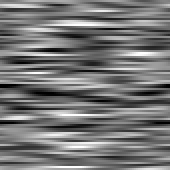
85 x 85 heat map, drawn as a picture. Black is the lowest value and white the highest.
Ninth with the lowest average: middle left. Slope: none. Histogram: bell-shaped. Grain: streaks across.
